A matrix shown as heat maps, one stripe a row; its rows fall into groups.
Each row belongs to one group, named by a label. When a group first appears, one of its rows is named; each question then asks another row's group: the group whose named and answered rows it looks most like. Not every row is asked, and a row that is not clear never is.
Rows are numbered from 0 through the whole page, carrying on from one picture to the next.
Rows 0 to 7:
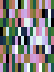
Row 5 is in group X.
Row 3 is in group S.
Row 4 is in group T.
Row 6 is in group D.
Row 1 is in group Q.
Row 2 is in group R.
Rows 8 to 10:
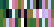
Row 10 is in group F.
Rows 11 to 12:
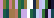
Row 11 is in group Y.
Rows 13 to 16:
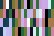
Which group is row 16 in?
S
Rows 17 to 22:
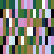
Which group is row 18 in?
S
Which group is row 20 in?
Y
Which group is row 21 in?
F
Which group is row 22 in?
S
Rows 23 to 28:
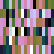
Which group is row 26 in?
F
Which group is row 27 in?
Q
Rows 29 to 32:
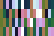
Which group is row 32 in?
F
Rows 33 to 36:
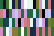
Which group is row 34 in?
X
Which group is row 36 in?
F
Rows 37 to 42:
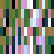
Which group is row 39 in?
D
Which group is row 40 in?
R
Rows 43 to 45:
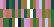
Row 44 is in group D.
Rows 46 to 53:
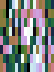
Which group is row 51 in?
S
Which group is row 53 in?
T
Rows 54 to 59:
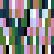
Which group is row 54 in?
Q
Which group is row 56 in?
T
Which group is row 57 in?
S
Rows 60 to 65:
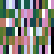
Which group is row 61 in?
R
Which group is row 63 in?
D
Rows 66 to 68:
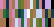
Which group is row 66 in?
X
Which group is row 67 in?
Y
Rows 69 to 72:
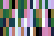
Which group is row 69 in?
S
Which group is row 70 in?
Y
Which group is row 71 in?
R
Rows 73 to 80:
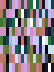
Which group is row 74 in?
F
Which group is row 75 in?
D
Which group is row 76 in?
Y
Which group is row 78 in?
F
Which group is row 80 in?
Q
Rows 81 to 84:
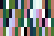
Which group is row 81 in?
S
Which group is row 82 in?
T
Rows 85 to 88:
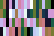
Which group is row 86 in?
Q
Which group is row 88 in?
S
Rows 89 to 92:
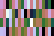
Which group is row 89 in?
Y
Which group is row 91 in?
D
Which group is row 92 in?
X
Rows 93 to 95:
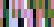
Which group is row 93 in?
Q
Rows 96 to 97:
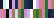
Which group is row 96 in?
S
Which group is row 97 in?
Y
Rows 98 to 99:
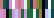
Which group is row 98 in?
Q
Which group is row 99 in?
X
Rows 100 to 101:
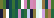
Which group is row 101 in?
S
